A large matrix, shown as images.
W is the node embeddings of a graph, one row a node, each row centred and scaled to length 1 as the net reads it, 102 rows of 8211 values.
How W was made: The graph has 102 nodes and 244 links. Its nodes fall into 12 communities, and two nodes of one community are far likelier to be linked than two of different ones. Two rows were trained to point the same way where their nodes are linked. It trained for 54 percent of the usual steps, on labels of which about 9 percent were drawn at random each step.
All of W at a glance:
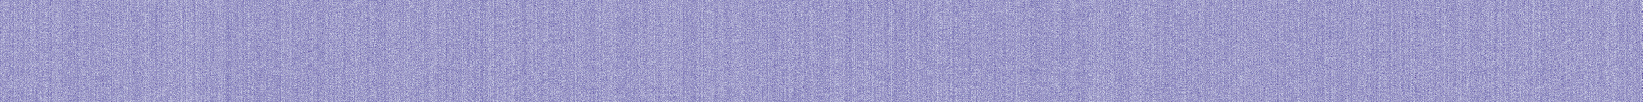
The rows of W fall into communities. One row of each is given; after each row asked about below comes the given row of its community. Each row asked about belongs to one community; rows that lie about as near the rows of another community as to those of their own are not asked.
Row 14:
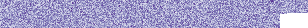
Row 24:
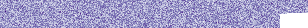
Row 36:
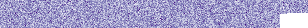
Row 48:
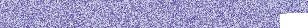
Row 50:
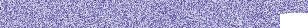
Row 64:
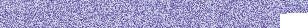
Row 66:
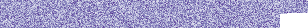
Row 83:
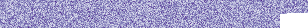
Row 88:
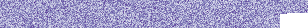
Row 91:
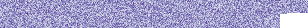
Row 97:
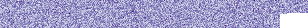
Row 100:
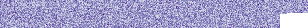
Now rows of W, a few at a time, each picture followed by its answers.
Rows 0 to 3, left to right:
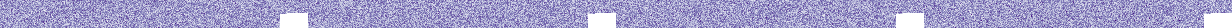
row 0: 50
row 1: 100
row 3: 100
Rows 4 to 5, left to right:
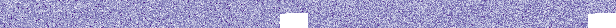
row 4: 83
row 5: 24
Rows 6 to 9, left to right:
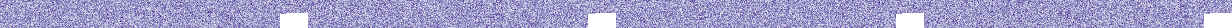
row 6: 64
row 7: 66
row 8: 64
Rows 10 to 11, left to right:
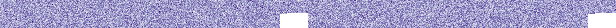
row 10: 50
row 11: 83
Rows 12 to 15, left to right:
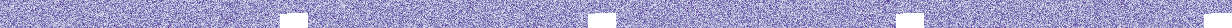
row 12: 97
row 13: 66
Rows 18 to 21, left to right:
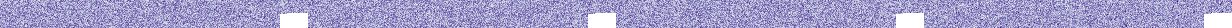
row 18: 24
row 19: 88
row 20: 66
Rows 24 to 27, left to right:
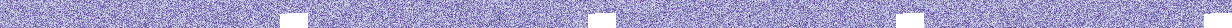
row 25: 64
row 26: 64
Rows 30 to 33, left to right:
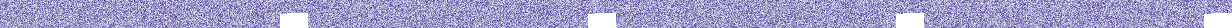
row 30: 50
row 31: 91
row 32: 97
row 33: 83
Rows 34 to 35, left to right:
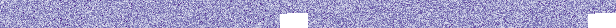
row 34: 48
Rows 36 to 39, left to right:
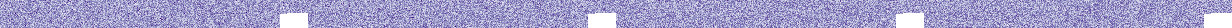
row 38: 83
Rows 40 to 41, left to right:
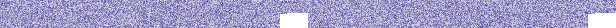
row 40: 88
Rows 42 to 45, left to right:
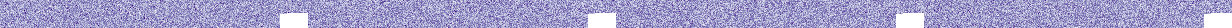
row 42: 14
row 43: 66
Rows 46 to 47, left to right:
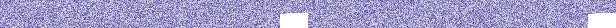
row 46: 64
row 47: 50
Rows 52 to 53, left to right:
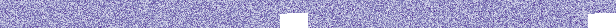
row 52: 24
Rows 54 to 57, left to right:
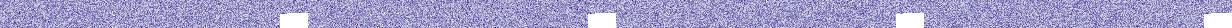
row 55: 14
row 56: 100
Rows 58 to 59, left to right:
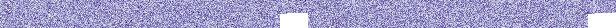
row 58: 24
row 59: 91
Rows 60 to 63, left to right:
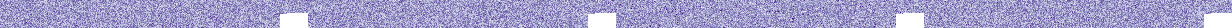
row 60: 50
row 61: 97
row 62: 97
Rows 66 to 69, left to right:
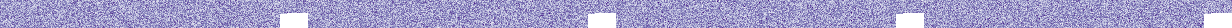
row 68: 88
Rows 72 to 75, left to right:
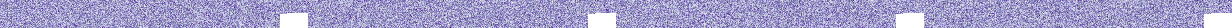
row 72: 50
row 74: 48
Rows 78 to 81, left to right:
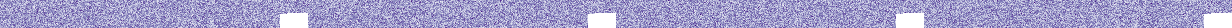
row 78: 36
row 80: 24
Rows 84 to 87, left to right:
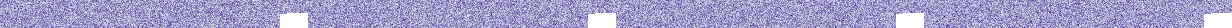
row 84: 97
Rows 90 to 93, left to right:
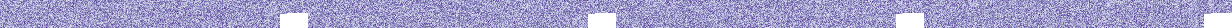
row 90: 24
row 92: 48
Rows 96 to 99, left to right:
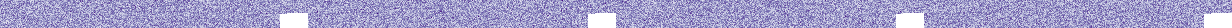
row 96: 48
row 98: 48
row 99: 97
